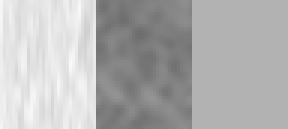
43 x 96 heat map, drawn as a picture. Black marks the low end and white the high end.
It is made of 1 by 3 panels. Panel 1,1: very high, streaked downward, faint in contrast. Panel 1,2: middling, blotchy, faint in contrast. Panel 1,3: high, flat.
